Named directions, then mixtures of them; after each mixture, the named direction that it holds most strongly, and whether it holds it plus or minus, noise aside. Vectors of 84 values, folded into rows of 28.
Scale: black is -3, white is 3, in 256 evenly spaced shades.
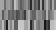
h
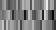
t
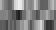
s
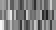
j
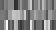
h, minus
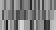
h, plus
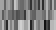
h, plus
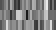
j, minus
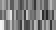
j, plus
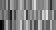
j, minus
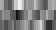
s, plus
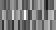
t, minus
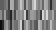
j, minus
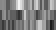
s, plus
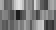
s, plus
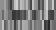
t, plus
